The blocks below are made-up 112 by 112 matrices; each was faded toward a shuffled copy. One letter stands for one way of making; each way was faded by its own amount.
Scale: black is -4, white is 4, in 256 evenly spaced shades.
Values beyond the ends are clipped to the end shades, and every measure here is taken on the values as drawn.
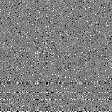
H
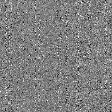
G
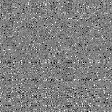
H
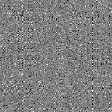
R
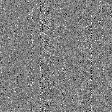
G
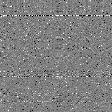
H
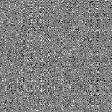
R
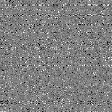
H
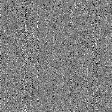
G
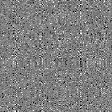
R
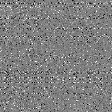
H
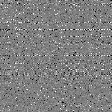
H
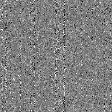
G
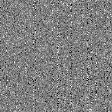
G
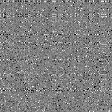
H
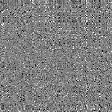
R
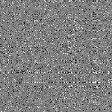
H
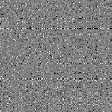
H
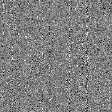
G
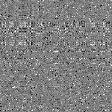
H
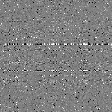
H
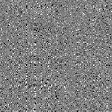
R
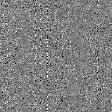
G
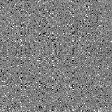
R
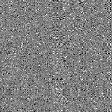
R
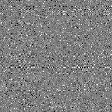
H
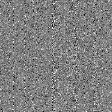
G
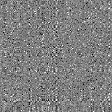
R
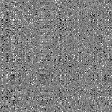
R
